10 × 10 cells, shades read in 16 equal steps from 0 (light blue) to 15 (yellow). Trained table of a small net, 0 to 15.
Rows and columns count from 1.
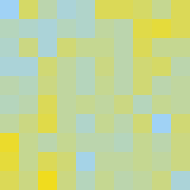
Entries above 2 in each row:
8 9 9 8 10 10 9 10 9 9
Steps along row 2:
down down up down up down up up down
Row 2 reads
4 3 2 4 3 6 5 12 13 11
